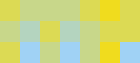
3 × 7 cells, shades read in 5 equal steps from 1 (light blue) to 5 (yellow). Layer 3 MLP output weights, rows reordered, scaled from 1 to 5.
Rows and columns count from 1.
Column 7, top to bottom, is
4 4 1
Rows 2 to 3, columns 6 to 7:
4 4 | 5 1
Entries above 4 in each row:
1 0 1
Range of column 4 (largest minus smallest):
2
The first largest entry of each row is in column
6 3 6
